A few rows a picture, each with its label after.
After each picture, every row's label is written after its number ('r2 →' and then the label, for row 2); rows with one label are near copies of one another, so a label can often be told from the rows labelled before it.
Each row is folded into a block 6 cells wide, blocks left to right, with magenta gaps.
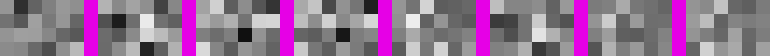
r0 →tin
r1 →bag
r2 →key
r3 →key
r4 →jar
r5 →bag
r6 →jar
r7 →jar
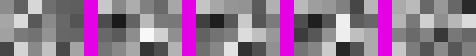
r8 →jar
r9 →bag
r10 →bag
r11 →bag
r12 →key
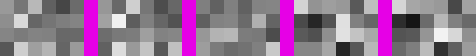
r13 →jar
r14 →jar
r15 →tin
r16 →bag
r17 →bag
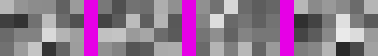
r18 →bag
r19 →tin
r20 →jar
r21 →bag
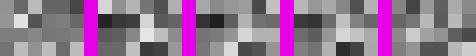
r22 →jar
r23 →bag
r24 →bag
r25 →bag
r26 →tin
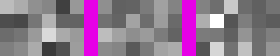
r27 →bag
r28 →tin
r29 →jar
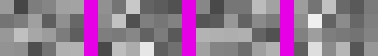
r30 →tin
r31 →jar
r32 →tin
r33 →jar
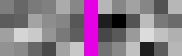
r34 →tin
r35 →bag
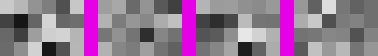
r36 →bag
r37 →key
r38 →bag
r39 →jar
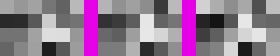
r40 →bag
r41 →bag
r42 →bag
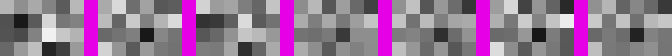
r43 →bag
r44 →key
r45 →bag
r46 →key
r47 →key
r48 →key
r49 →key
